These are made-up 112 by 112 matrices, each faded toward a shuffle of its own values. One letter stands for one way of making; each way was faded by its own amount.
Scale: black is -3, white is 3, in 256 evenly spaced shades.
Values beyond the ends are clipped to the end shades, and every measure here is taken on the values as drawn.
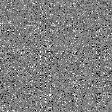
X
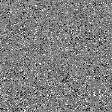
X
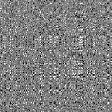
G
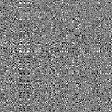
G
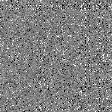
X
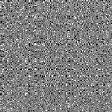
G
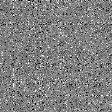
X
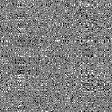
G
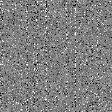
X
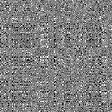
G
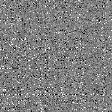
X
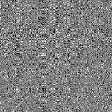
G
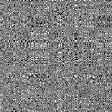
G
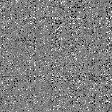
X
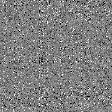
X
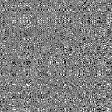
G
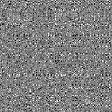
G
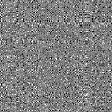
G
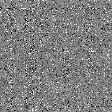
X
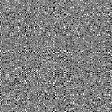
G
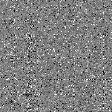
X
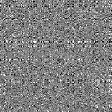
G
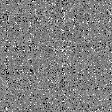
X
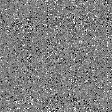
X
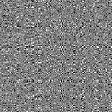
G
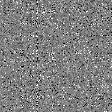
X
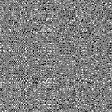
G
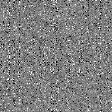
X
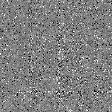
X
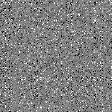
X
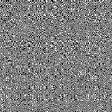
G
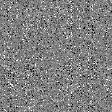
X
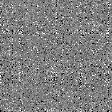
X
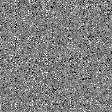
X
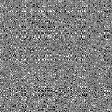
G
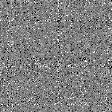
X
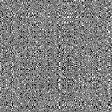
G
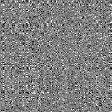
G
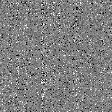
X
